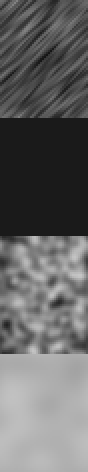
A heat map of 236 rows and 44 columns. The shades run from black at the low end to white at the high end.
It is made of 4 by 1 panels. Panel 1,1: low, slanting up to the right. Panel 2,1: very low, flat. Panel 3,1: middling, blotchy, strong in contrast. Panel 4,1: high, smooth, faint in contrast.
